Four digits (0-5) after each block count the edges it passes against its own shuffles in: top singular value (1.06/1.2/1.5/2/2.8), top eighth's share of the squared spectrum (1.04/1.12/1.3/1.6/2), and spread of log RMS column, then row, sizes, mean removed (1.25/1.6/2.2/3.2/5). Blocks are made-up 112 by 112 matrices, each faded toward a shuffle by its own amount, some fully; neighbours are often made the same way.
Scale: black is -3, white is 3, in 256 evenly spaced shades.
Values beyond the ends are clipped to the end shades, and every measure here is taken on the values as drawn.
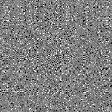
4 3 2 2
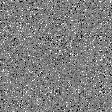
3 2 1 1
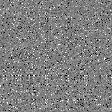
4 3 1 2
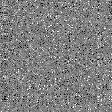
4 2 1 1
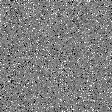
2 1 0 0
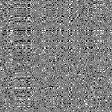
5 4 3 3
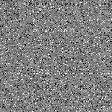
4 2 1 1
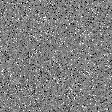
2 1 0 0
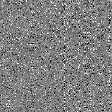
3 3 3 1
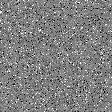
1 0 0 0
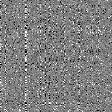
4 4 3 1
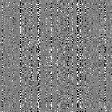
5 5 4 2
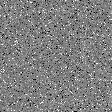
0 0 0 0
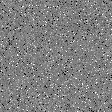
0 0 0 0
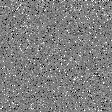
0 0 0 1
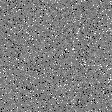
0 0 0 0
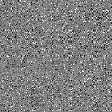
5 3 2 2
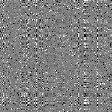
5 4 3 2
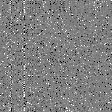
4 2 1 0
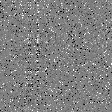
3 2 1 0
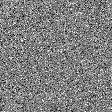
0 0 0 0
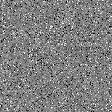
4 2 1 0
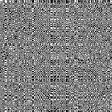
5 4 3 3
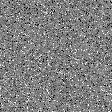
2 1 0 0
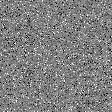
2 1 0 0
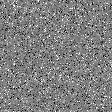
0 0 0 0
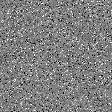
3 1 0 0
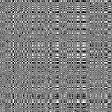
5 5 4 4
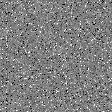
1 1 1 1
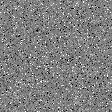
0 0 0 0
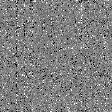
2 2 2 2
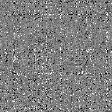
2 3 3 3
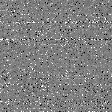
2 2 1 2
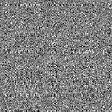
4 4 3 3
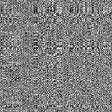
5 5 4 3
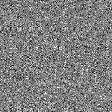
4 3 2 2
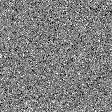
1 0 0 0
